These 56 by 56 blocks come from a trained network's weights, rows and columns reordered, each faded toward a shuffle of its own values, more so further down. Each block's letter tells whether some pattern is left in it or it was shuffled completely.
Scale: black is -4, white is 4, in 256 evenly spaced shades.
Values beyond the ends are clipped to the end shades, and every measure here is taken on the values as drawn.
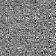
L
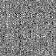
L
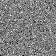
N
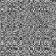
L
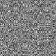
L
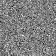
N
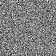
N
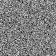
N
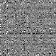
L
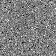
N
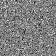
N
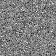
N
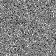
N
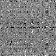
L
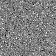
N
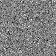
N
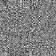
L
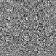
L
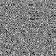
L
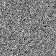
N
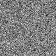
N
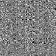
L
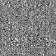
L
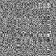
L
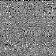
L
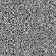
L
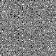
L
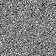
N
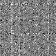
L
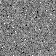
N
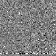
L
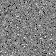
N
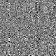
L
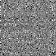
L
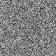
N
